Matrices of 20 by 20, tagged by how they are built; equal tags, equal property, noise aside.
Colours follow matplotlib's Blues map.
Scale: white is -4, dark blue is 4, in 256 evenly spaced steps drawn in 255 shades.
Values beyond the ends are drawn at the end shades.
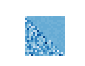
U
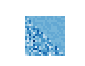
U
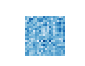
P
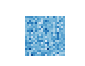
P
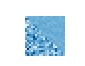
U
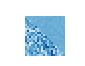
U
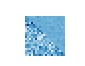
U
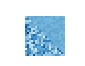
U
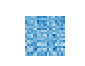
P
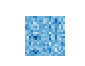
P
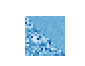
U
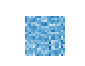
P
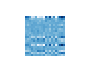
P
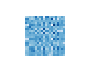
P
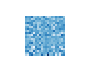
P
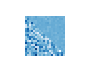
U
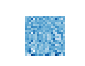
P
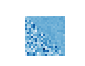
U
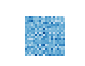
P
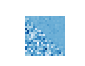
U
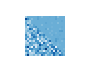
U
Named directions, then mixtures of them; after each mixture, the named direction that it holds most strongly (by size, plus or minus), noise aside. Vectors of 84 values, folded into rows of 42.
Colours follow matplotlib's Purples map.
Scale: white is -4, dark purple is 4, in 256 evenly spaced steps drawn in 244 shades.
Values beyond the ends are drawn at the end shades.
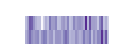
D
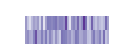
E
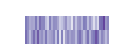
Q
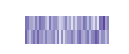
Q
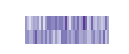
E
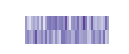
E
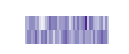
D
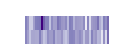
D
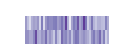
E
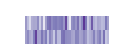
E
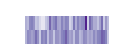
D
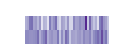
D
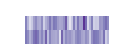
E
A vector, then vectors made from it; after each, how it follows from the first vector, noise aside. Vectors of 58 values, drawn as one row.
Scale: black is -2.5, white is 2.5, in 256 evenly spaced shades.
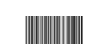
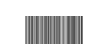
shrunk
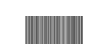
shrunk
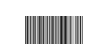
negated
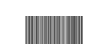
shrunk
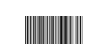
negated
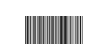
negated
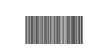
shrunk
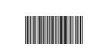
negated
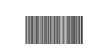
shrunk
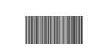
shrunk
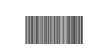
shrunk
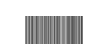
shrunk
